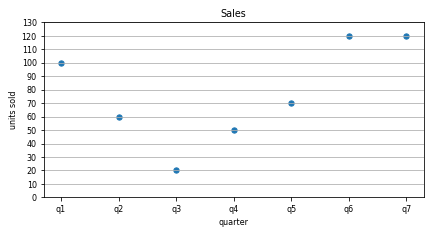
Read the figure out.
Title: Sales
x-axis: quarter, ticks q1 q2 q3 q4 q5 q6 q7
y-axis: units sold, ticks 0 10 20 30 40 50 60 70 80 90 100 110 120 130
Values:
100 60 20 50 70 120 120
